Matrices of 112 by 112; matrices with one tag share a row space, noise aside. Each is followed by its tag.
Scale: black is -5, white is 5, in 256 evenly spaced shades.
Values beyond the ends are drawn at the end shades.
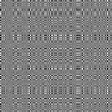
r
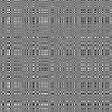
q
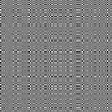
r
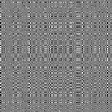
r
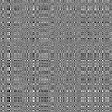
q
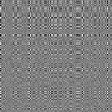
r
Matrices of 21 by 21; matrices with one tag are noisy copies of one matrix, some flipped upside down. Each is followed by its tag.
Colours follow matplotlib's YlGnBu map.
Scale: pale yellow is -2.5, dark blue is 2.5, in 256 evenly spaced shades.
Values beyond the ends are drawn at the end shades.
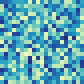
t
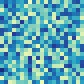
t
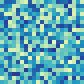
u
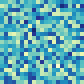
u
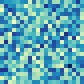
t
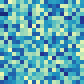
t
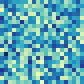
t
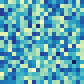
t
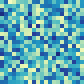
t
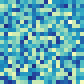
u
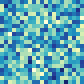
t
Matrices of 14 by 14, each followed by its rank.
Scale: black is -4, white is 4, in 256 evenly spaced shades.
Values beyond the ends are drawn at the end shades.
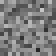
full rank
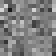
three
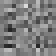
three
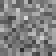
full rank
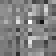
three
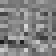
three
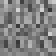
three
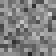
full rank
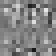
three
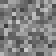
full rank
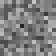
full rank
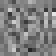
three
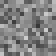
full rank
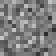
full rank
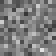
full rank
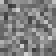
full rank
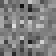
three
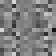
three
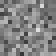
full rank
